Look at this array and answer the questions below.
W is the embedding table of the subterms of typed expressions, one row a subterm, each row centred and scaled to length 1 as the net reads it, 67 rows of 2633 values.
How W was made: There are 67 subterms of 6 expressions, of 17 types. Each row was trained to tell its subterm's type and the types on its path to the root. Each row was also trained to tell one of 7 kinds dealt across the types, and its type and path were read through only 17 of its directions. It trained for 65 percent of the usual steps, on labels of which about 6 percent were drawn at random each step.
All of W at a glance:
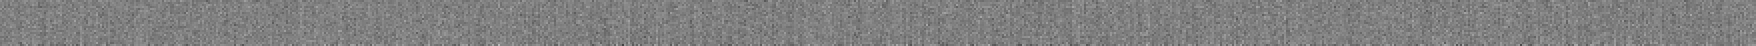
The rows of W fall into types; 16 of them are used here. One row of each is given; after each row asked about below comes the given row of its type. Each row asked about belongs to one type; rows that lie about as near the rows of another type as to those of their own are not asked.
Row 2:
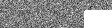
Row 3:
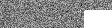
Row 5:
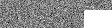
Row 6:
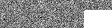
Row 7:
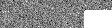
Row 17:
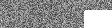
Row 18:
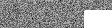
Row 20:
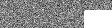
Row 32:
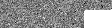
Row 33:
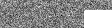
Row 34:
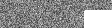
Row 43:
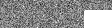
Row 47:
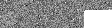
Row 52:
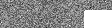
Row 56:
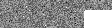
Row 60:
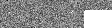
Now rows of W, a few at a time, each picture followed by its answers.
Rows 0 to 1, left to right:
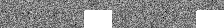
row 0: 5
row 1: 18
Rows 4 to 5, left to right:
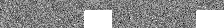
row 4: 56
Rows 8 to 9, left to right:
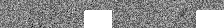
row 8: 17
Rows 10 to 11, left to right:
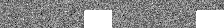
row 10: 32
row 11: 17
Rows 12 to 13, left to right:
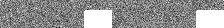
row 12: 60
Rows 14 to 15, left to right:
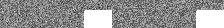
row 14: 33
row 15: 32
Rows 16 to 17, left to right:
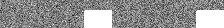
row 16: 34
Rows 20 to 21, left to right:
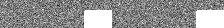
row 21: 2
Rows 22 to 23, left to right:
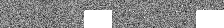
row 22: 52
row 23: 20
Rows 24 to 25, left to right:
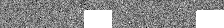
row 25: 52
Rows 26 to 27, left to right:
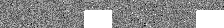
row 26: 32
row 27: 3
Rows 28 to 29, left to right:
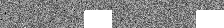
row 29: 5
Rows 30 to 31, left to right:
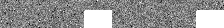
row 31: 33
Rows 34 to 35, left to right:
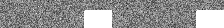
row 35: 43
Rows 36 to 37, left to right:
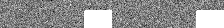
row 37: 52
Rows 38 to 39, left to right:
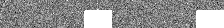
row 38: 2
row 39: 7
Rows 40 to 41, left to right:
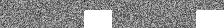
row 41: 5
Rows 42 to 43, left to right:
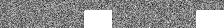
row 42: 32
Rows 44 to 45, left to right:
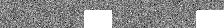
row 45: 60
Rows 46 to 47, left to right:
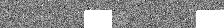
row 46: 2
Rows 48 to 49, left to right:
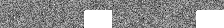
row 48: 18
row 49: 60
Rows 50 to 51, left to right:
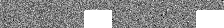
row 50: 3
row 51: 3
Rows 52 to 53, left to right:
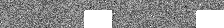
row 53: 2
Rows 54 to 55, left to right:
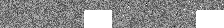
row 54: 33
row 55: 43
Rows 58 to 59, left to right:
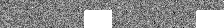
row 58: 7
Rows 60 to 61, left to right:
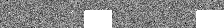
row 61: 56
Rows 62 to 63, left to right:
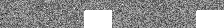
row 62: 47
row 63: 43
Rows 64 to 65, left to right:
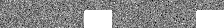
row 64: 7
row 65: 56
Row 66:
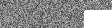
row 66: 17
